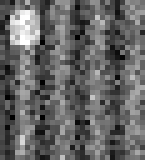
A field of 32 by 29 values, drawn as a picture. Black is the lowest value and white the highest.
Odd patch: higher, in the top left. Slope: none. Stripes: upright, repeating 4 times. Ninth with the highest average: top left. Odd rows or columns: none.
